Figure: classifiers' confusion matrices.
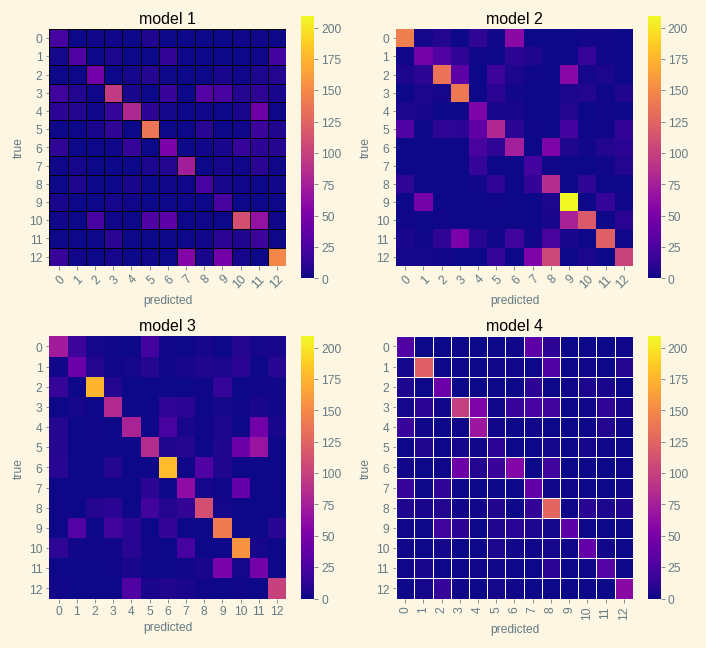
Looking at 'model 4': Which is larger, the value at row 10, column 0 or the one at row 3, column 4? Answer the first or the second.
the second
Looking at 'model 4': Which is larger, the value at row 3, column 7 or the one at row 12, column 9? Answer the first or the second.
the first
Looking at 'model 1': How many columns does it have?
13
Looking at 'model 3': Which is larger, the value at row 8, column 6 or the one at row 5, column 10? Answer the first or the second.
the second
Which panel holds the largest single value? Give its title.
model 2
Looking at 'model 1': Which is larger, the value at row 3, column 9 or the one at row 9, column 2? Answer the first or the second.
the first
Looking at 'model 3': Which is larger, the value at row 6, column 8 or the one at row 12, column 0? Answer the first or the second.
the first
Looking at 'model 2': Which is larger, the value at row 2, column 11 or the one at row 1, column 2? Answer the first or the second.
the second
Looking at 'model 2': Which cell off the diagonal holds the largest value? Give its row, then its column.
12, 8
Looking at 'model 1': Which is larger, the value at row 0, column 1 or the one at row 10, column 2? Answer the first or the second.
the second
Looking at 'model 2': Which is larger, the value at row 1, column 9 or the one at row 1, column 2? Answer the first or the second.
the second
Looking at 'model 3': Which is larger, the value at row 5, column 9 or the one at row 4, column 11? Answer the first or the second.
the second
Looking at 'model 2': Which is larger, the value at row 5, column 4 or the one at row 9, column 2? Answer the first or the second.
the first
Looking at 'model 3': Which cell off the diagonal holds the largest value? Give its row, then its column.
5, 11
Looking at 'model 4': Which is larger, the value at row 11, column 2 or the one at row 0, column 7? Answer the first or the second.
the second
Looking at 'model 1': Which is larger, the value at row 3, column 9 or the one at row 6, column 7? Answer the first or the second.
the first
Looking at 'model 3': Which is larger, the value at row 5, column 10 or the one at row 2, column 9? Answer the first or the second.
the first
